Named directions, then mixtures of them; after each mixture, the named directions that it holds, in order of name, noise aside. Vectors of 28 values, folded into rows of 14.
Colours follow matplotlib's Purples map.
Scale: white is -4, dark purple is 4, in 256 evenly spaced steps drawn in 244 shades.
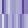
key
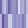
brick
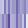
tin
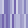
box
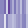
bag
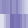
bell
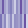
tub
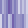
bell, box, brick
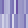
box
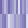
brick, tub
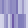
bell, brick, key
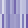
key, tub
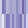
bell, key, tin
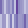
box, key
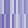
box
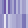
bag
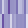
brick, tin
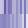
box, tin, tub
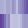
bell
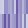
bag, tin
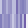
key, tin, tub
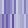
box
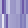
key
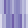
bell, box, tin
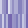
bag, brick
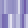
bell, brick, key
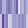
brick
